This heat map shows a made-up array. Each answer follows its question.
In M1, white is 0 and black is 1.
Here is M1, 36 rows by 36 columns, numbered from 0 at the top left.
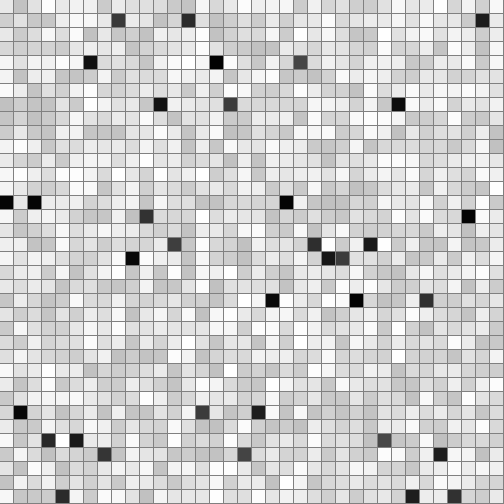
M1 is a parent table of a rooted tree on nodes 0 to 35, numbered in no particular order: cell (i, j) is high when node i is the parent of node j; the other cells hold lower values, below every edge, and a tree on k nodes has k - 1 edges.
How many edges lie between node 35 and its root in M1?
0
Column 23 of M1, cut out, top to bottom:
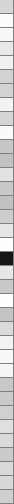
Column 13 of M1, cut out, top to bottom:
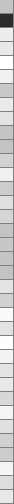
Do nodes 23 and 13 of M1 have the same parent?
no
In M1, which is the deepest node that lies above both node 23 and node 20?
29
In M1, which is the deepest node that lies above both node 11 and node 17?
32
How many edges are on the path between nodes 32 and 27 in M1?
2
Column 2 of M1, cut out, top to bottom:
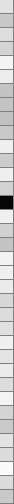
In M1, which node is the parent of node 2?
14
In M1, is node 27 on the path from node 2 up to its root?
no
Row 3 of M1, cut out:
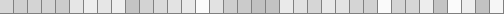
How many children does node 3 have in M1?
0
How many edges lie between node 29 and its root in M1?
1
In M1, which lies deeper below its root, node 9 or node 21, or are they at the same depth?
node 9
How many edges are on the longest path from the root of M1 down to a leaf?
3
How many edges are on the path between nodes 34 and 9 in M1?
4
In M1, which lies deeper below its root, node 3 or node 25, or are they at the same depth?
the same depth
